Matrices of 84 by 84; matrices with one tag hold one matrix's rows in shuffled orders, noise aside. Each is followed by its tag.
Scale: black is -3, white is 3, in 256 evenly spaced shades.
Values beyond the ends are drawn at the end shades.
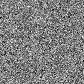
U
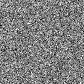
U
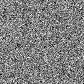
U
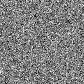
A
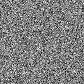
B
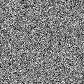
B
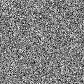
B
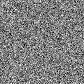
B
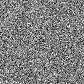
U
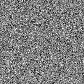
B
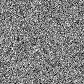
B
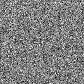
B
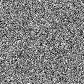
U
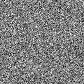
B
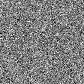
U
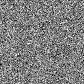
U
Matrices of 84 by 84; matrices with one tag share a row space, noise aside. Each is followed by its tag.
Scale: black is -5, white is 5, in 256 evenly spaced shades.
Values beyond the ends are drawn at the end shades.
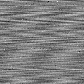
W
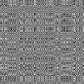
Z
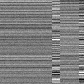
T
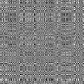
Z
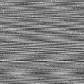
W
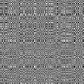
Z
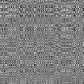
Z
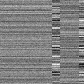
T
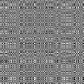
Z
